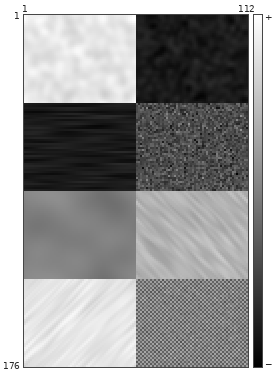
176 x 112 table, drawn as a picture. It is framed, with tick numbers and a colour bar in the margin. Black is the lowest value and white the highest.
It is made of 4 by 2 panels. Panel 1,1: very high, blotchy, faint in contrast. Panel 1,2: very low, blotchy, faint in contrast. Panel 2,1: very low, streaked across, faint in contrast. Panel 2,2: low, fine-grained. Panel 3,1: middling, smooth, faint in contrast. Panel 3,2: high, slanting down to the right, faint in contrast. Panel 4,1: very high, slanting up to the right, faint in contrast. Panel 4,2: middling, checkered, strong in contrast.
